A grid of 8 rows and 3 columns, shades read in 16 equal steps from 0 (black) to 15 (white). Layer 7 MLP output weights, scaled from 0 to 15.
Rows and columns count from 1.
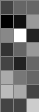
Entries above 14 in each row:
0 0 1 0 0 0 0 0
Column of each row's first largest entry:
2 3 2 3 3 1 1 3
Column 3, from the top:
6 9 2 9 6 6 4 12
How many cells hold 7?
1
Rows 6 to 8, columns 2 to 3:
7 6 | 10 4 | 4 12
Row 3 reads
8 15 2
